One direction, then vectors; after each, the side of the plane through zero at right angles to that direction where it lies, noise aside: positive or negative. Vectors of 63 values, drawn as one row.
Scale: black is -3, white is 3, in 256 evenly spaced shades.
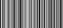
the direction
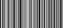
positive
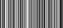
positive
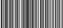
negative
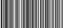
negative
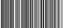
negative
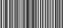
negative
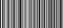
positive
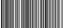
negative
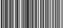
negative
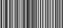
negative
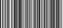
positive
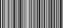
positive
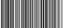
negative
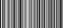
positive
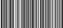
negative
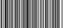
negative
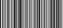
positive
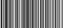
negative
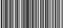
negative
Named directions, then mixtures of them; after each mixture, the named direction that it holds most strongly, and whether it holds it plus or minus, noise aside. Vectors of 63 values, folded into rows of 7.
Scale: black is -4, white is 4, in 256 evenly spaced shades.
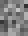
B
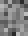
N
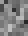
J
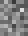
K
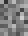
K, minus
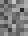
K, minus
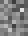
K, plus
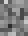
J, minus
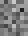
K, minus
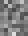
N, minus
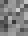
B, plus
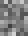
N, minus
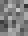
B, plus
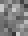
N, plus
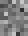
N, minus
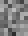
N, plus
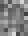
N, minus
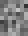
B, plus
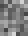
N, minus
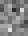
J, plus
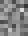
K, plus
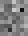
K, minus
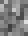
J, minus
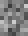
B, minus
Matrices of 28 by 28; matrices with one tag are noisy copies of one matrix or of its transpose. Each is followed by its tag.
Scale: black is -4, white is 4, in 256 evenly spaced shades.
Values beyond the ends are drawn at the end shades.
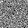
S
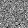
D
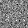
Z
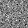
Z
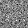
Z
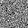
S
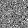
D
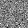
D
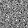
Z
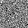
S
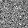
Z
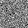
S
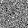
S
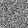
S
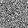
S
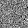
D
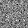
Z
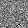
D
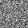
Z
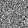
D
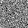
S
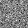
Z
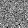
D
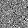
D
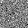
S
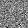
D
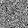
S
